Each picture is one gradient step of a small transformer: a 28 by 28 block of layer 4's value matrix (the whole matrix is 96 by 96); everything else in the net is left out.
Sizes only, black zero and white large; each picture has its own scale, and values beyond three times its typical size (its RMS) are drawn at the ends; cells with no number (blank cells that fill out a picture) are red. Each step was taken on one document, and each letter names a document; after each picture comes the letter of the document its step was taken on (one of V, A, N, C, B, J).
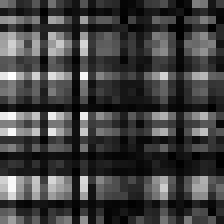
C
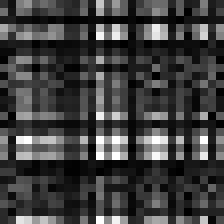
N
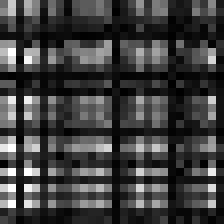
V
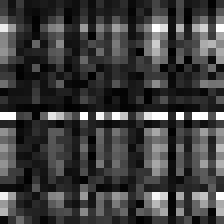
N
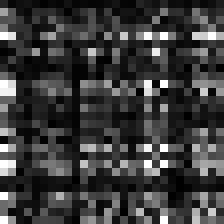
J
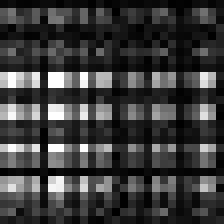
C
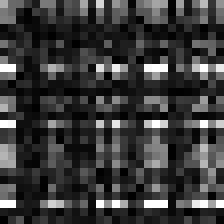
N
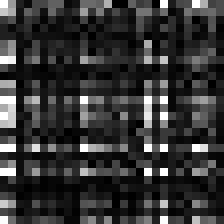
J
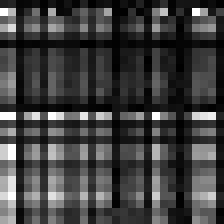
C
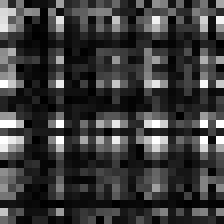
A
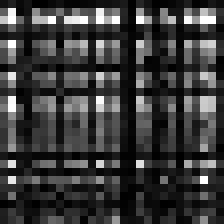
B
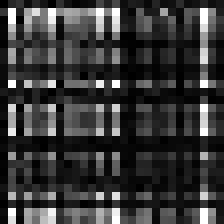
B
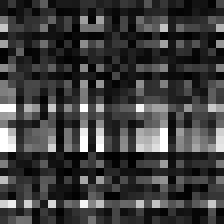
V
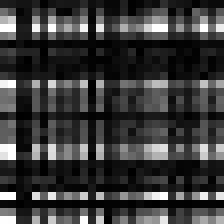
V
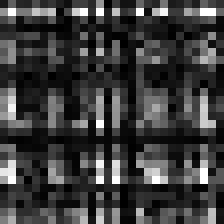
A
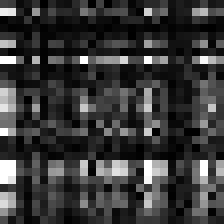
J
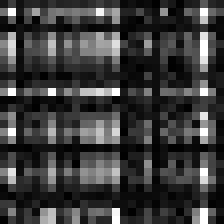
B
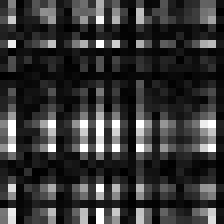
B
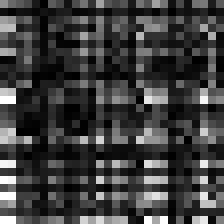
A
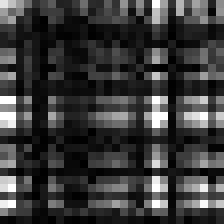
N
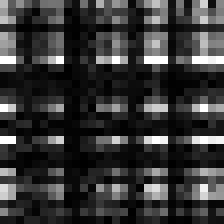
N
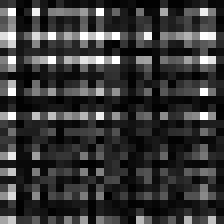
B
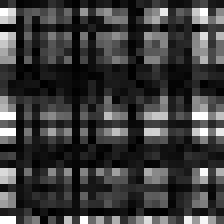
J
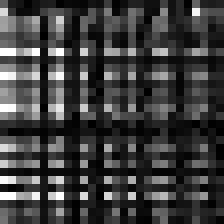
C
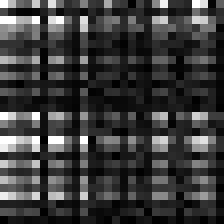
C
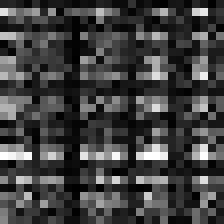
A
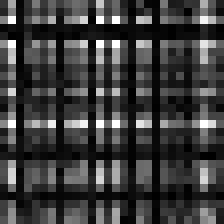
B
